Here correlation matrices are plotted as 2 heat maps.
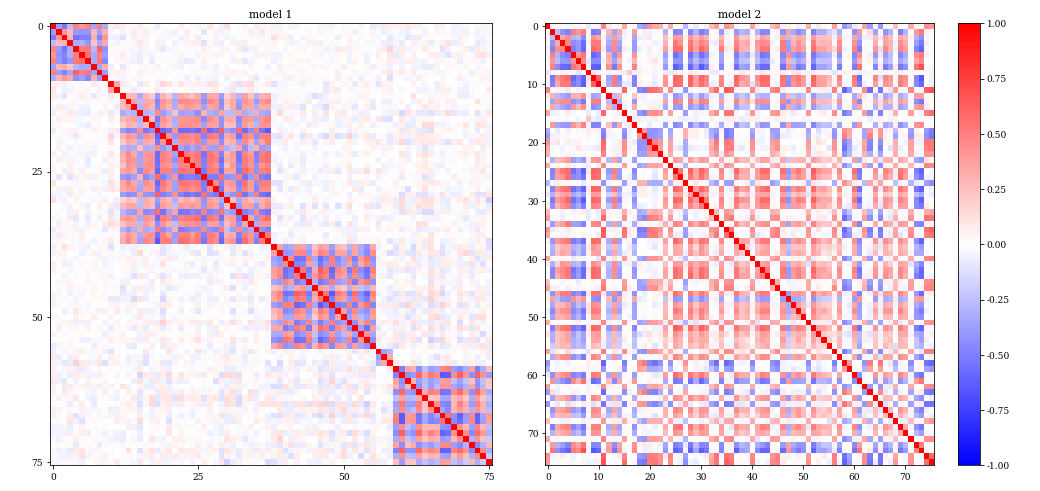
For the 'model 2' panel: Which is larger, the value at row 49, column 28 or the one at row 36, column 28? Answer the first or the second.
the first
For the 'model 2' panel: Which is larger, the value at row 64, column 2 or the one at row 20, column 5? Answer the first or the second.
the first
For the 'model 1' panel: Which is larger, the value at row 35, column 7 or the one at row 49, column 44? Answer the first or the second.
the first
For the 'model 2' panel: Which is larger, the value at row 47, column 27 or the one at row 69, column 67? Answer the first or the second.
the second
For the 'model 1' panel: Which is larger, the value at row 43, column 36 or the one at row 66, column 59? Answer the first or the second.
the first
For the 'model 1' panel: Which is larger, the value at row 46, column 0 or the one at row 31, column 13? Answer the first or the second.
the second
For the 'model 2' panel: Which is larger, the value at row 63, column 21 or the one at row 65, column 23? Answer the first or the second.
the second
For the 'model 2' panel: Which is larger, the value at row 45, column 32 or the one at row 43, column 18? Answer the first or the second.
the first
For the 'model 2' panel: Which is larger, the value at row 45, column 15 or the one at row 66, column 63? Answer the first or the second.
the first
